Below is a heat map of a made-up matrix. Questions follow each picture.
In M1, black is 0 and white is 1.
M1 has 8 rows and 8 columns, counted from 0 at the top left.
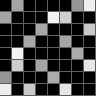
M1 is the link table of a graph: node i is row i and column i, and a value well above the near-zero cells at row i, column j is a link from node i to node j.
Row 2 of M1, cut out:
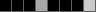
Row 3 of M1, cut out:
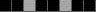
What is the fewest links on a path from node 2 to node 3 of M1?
1
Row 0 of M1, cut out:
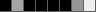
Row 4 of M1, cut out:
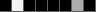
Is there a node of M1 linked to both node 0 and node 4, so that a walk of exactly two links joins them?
yes
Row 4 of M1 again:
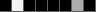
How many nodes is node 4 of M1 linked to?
2
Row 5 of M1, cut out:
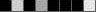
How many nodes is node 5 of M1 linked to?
3
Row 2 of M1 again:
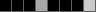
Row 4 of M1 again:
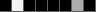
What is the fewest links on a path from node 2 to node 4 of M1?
4
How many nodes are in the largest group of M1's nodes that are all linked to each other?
2
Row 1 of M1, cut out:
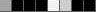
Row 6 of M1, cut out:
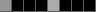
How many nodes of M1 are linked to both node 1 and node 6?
2
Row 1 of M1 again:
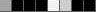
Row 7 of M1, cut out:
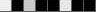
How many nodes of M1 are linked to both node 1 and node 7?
2
